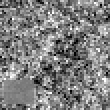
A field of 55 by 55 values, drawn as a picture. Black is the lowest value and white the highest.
An odd patch, calmer than its surroundings, sits in the bottom left. The bottom left is the calmest part. There is no overall slope. The values follow a bell shape.
